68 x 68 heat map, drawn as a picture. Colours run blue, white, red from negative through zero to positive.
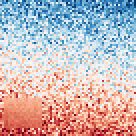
Odd rows or columns: none. Stripes: none. Odd patch: calmer, in the bottom left. Calmest part: bottom left. Slope: up to the bottom. Grain: fine.
